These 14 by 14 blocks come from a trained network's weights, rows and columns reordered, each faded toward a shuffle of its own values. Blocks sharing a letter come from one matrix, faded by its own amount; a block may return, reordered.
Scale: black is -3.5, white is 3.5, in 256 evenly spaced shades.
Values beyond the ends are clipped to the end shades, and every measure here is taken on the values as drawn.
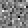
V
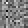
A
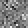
V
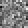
V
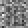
A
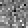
V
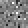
V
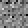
V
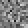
A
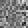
A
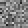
A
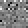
V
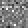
V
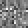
A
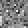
V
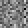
A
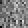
A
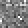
V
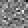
V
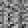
A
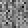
A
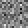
A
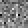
V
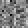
A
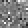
V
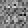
A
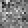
V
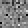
V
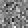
V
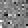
V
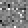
V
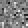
V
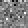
V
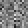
A
